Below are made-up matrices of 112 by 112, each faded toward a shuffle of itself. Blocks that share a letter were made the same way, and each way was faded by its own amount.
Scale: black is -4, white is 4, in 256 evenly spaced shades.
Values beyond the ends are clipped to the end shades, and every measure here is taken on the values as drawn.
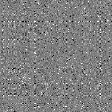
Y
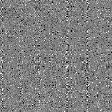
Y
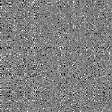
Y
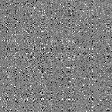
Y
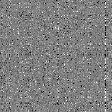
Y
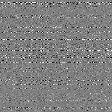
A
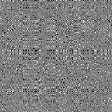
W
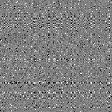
W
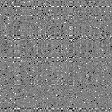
W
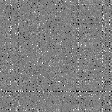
Y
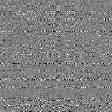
A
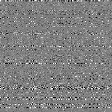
A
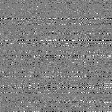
A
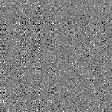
Y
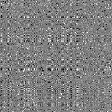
W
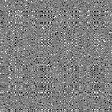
W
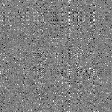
Y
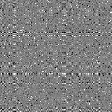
W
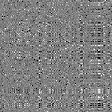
W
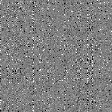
Y
